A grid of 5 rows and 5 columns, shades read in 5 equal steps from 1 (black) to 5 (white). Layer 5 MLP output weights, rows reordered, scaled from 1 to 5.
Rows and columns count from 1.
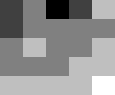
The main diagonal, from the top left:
2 3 3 4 5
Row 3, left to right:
3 4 3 3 4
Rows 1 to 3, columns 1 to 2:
2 3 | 2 3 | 3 4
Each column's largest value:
4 4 4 4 5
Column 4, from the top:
2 3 3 4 4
